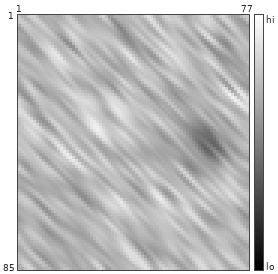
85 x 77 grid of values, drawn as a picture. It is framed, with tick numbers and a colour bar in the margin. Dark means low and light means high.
Odd rows or columns: none. Ninth with the lowest average: middle right. Mirror symmetry: none. Dips: one, in the middle right. Average level on the scale: 70%. Grain: diagonal, down to the right.
